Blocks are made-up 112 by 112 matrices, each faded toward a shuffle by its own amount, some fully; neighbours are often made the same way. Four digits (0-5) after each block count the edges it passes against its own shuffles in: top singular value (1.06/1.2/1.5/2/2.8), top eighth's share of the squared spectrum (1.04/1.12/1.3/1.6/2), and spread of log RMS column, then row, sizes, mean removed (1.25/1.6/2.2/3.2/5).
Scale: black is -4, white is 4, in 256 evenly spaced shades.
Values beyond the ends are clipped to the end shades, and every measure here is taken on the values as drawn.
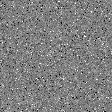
0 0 1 0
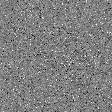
0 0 0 0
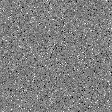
0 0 1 0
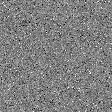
0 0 0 0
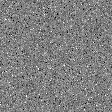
0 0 0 0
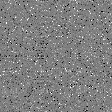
3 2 0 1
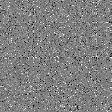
4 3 1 1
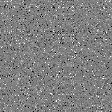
4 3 1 1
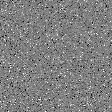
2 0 0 0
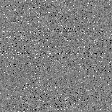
1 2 1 2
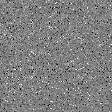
1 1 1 2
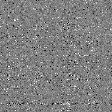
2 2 2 3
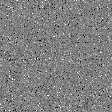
1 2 1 2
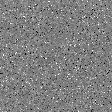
0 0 0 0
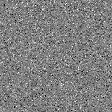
3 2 0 1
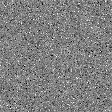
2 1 0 0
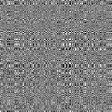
5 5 4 4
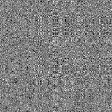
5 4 3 3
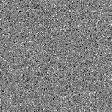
3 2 1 0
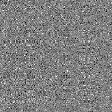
4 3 2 2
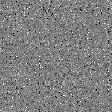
3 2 1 0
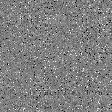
3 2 1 0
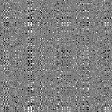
5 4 3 3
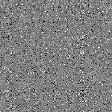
4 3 2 1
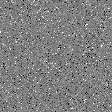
3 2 1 0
